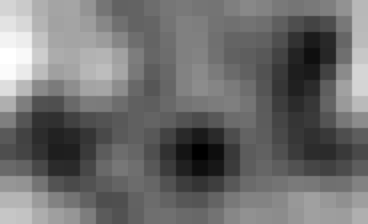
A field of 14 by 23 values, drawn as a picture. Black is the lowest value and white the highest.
There are no lone odd cells. The top left is the ninth with the highest average. The texture is blotchy. The bottom middle is the ninth with the lowest average. The top middle is the smoothest part.
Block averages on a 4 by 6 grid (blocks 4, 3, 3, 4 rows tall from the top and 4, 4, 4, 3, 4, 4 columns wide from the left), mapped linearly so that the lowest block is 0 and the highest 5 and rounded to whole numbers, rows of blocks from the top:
5 3 2 2 1 2 | 4 3 2 2 1 2 | 0 1 1 0 1 1 | 3 1 1 1 2 2
